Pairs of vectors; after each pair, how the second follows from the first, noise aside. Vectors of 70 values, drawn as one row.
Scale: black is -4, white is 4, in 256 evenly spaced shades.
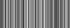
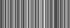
copied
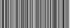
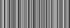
negated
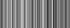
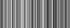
copied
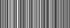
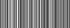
copied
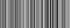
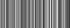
negated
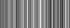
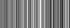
copied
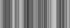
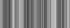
copied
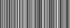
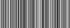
negated
